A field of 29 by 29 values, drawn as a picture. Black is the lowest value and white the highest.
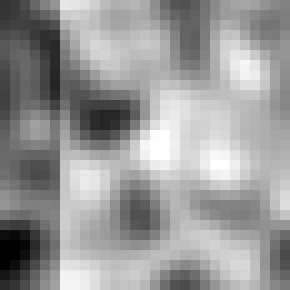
A vertical seam about 20% of the way across splits the table, and the right part is higher. The texture is blotchy. There are no regular stripes. The middle right is the smoothest part. There are no lone odd cells.
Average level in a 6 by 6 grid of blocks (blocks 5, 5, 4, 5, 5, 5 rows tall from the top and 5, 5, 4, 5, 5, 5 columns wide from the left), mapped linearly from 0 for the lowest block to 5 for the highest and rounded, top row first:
144333 / 123444 / 211553 / 144554 / 142333 / 044343
